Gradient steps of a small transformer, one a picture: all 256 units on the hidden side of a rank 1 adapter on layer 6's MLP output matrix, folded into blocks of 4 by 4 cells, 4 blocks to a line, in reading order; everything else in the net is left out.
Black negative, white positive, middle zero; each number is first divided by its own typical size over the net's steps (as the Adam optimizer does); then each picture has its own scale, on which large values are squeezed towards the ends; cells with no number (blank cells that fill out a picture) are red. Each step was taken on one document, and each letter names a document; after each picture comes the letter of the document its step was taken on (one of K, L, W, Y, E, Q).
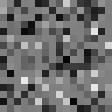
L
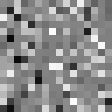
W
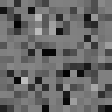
L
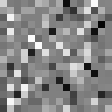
W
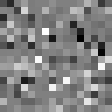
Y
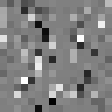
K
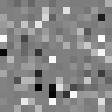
K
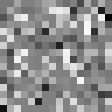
W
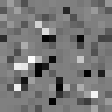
K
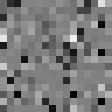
Y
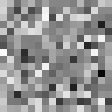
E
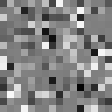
E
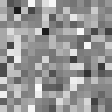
E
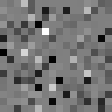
K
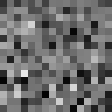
E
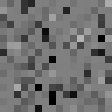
K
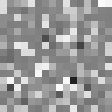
E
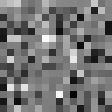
E
